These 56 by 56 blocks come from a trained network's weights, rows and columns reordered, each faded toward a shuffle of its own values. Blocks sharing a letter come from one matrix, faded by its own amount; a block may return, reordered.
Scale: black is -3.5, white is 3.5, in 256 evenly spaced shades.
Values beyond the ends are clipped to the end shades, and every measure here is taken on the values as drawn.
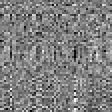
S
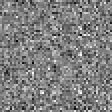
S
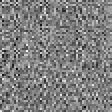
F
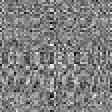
S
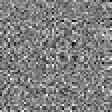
S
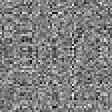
S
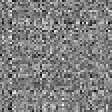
S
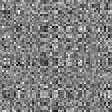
F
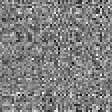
S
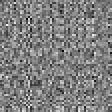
F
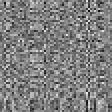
F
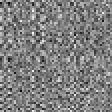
F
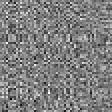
F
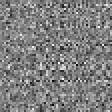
S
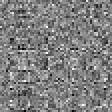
S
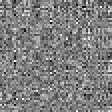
S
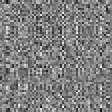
F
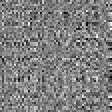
S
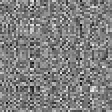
F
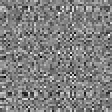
S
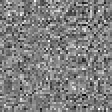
S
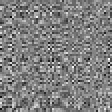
F
